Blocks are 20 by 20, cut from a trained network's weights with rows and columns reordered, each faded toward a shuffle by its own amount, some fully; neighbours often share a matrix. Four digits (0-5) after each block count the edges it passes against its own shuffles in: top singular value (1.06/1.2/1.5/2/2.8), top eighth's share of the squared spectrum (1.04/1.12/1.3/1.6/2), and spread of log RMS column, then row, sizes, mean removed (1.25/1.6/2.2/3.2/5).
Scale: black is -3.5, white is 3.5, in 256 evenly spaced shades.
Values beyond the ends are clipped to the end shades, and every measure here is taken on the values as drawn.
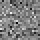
0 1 0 0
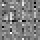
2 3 3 0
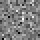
0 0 0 0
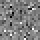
1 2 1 0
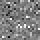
0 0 0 0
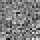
2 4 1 2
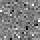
0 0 0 0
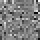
2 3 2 0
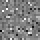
0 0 0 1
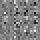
2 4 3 0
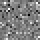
1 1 0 0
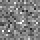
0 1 0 0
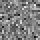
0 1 0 0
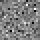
0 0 0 0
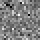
0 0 0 1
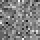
0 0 0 0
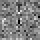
2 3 2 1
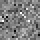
0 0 0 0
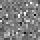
0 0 0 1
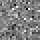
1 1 0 0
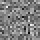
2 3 0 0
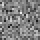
1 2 0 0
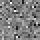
1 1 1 0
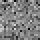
1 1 0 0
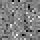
1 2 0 0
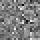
2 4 2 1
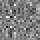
3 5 2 2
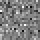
1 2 0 1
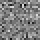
2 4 0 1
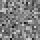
1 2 0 0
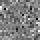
0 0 0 0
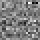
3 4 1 2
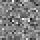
3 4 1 2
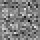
2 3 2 0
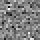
1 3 0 0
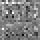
2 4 2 1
